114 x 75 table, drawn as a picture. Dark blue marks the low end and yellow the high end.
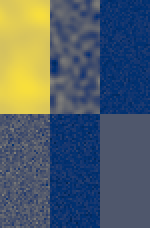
The table splits into 2 rows of 3 panels. Panel 1,1: very high, smooth, faint in contrast. Panel 1,2: low, blotchy. Panel 1,3: very low, fine-grained, faint in contrast. Panel 2,1: low, fine-grained. Panel 2,2: very low, fine-grained, faint in contrast. Panel 2,3: low, flat.
